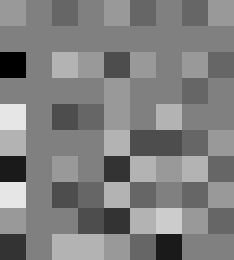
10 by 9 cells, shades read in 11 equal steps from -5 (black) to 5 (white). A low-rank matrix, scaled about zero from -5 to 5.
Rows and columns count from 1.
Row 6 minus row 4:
2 0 0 0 1 -2 -2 0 1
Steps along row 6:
down same same up down same up up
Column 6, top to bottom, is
-1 0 1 0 0 -2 2 -1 2 -1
